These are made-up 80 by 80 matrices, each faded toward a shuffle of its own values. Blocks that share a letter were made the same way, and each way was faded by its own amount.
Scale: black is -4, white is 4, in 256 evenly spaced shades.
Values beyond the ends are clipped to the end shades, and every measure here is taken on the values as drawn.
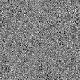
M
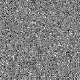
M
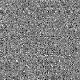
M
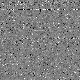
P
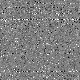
P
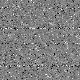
P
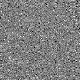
M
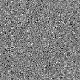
M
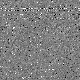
P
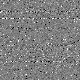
P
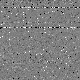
P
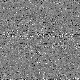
P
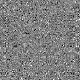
M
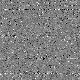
P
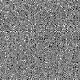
M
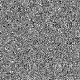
M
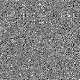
M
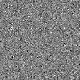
M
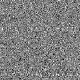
M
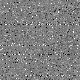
P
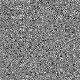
M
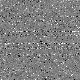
P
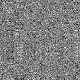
M
